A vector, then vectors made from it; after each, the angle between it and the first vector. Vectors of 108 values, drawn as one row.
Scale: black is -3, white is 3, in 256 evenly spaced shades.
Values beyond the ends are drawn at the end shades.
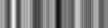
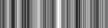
nearly opposite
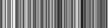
partly aligned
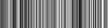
partly opposed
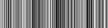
partly aligned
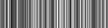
partly opposed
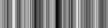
nearly parallel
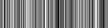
partly aligned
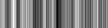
nearly parallel
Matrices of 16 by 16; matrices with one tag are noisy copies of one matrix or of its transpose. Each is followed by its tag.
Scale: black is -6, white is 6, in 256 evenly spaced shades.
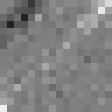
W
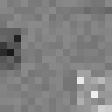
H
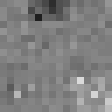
H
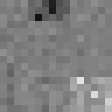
H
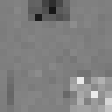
H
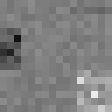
H
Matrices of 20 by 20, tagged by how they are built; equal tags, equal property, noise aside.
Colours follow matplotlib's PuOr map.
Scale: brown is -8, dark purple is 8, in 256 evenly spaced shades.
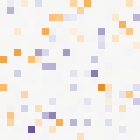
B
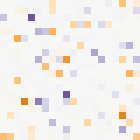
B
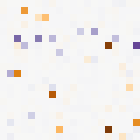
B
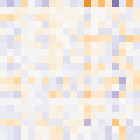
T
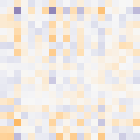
T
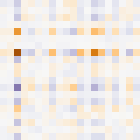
T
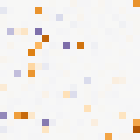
B
